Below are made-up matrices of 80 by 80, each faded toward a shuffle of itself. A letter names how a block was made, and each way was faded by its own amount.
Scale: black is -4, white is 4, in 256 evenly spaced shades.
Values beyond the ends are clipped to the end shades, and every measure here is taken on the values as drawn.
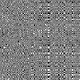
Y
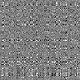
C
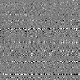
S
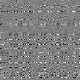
S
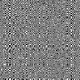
Y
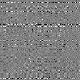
S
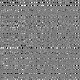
S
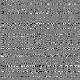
S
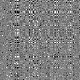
Y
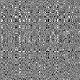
C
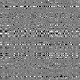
S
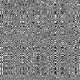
Y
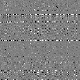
S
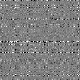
S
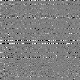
S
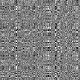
Y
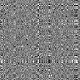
Y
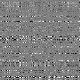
S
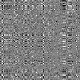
Y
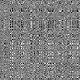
C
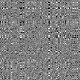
C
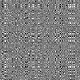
Y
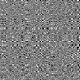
C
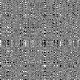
C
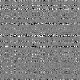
S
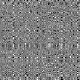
C
